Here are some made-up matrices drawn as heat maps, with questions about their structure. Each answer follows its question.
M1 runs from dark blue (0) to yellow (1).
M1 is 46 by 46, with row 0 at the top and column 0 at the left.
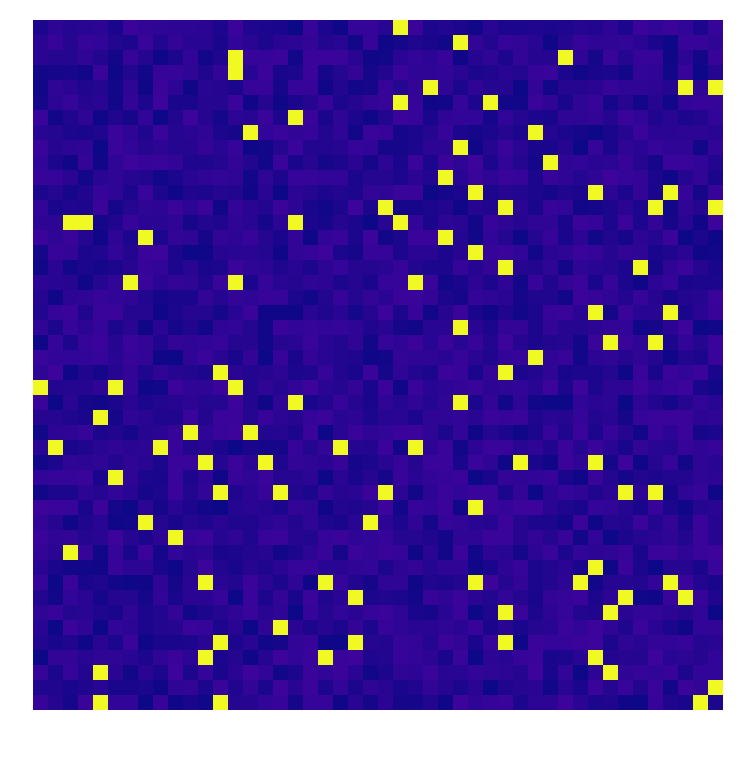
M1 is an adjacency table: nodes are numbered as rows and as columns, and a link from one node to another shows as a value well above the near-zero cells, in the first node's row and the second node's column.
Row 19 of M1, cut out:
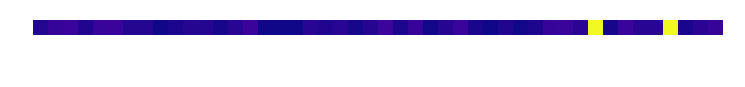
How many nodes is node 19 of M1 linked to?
2
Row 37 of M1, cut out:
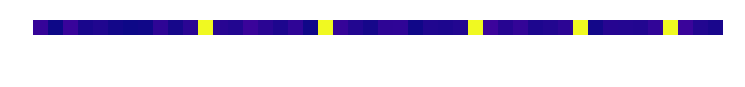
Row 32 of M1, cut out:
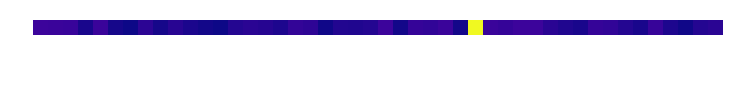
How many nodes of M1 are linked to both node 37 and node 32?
1
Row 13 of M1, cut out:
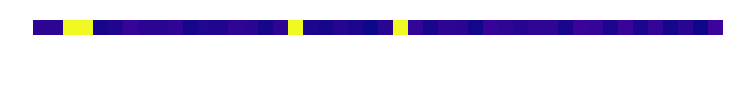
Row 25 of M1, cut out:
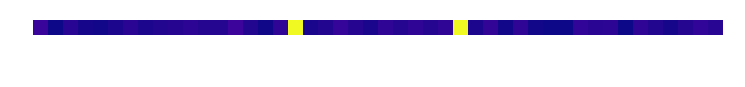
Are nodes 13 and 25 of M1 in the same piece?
yes
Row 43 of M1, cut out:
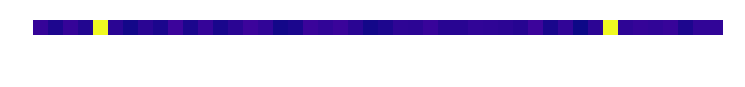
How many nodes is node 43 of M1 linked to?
2
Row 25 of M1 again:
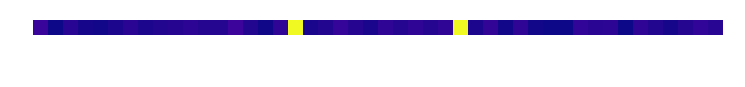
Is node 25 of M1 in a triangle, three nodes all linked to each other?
no
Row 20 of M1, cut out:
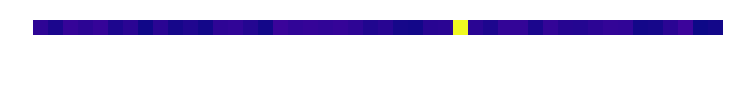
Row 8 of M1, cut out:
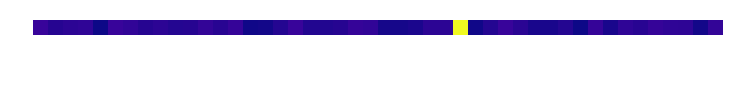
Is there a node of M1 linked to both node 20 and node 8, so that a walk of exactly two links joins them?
yes
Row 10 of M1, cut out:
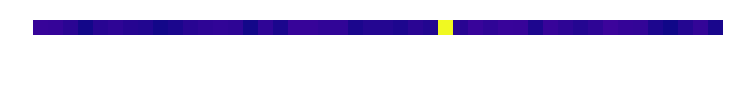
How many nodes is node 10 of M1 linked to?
1
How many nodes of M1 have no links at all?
1
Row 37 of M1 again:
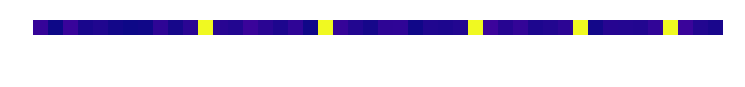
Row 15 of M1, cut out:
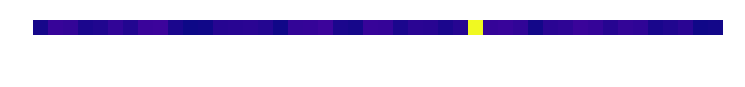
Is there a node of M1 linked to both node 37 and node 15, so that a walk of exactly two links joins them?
yes
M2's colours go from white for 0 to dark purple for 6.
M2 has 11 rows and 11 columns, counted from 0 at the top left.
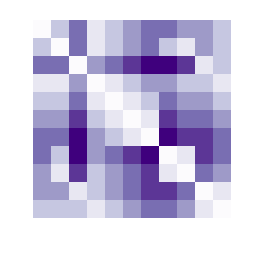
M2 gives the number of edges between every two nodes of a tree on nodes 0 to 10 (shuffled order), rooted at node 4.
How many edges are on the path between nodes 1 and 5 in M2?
3
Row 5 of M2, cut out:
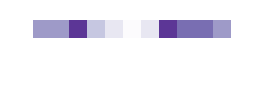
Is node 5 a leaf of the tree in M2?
no
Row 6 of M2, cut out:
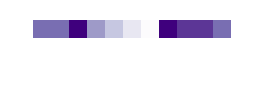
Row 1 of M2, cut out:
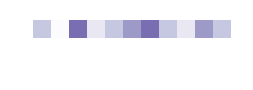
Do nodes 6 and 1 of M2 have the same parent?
no
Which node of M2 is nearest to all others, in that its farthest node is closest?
3
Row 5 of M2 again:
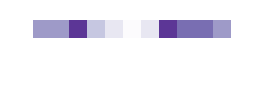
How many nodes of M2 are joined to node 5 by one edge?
2
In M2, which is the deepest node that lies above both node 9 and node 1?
3
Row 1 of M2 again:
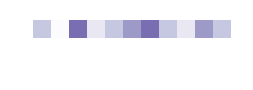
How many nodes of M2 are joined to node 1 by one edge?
2
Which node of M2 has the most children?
3
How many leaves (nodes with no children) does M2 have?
4
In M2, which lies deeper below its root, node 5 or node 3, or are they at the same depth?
the same depth
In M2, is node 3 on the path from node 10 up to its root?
yes
